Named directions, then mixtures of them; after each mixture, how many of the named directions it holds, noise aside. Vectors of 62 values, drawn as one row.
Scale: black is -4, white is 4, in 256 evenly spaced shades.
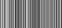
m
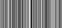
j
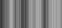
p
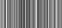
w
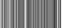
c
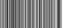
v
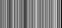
two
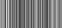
two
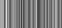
two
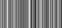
three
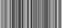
two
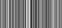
two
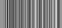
two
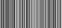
one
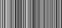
one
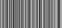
one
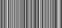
one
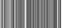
one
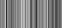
two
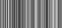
three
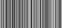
two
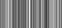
three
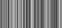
two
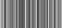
two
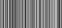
three
